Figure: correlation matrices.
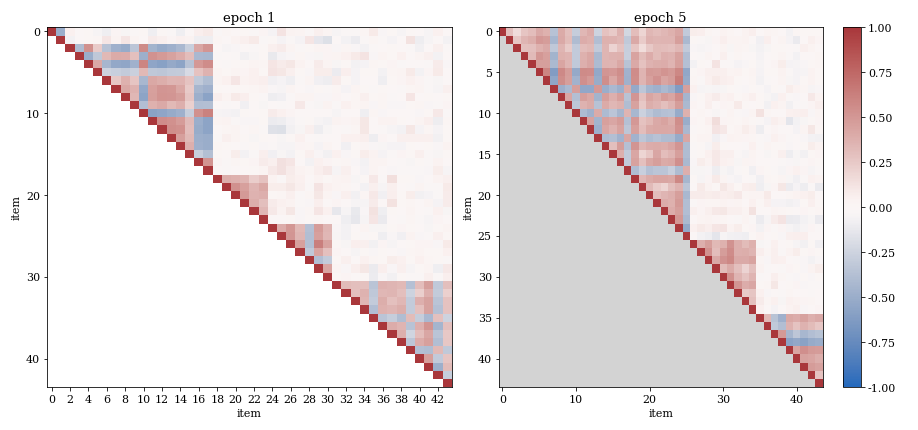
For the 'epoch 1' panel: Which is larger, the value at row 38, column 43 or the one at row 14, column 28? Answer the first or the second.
the first
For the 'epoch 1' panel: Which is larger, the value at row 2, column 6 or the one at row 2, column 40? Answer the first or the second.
the second
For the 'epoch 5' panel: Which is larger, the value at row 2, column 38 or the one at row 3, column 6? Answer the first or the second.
the second
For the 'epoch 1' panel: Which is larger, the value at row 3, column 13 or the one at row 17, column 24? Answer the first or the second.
the first
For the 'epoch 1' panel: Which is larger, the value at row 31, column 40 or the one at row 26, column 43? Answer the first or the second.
the first
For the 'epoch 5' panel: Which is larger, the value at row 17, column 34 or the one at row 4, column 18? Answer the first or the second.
the second
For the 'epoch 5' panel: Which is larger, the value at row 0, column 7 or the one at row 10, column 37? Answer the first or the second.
the second
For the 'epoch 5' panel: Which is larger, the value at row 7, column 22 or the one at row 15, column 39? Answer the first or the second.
the second
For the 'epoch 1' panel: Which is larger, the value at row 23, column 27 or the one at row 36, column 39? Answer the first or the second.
the first
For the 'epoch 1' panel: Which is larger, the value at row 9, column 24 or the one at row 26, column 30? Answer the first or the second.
the second
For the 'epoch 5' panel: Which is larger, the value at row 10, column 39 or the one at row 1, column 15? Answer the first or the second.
the second
